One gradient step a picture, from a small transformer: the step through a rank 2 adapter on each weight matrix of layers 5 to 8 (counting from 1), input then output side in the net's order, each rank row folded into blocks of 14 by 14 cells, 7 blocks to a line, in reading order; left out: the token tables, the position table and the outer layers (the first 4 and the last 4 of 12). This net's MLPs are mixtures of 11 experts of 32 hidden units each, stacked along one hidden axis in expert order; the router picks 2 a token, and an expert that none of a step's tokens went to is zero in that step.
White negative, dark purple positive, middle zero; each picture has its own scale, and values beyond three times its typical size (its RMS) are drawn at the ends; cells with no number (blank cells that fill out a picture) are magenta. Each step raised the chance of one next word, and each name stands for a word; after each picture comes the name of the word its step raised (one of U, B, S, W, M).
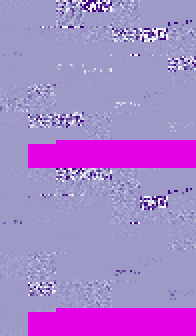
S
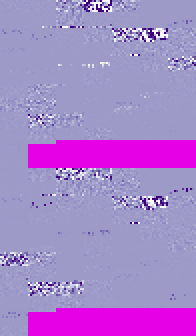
S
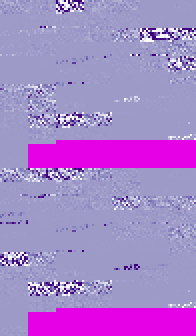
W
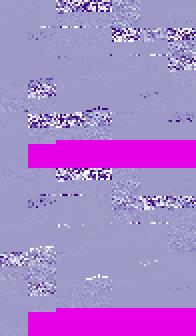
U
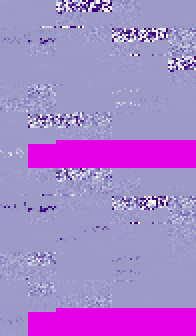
S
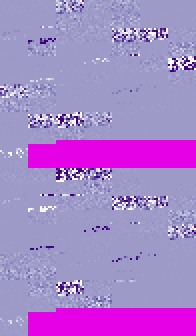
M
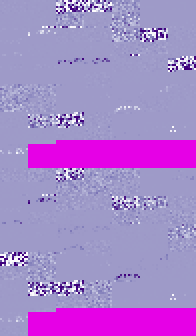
W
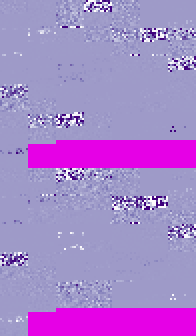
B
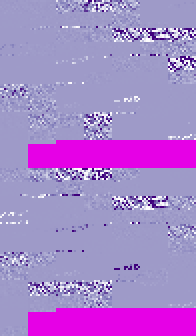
M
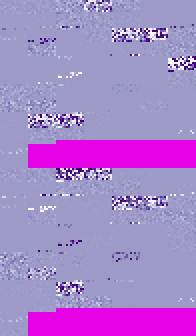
M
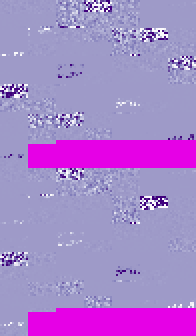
B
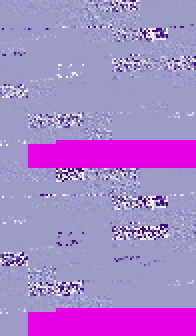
M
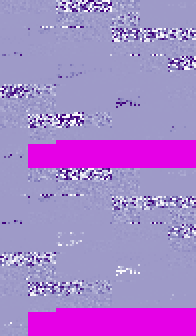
U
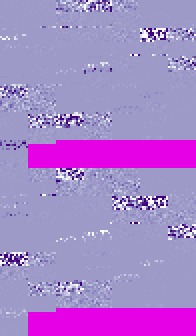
B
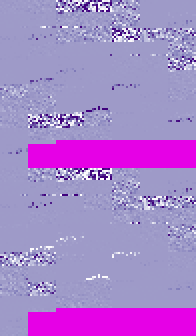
U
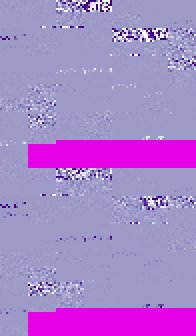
S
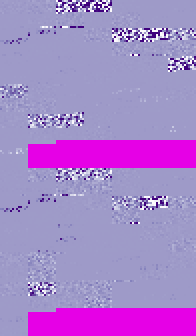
S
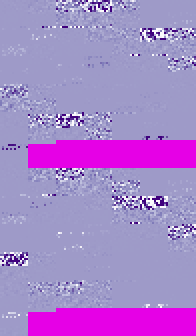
B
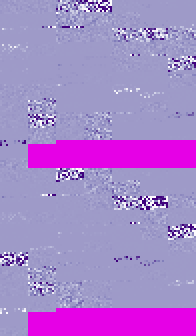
B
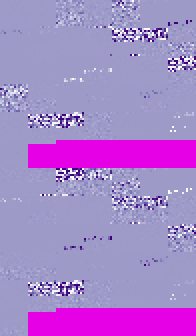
M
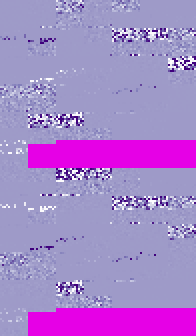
M
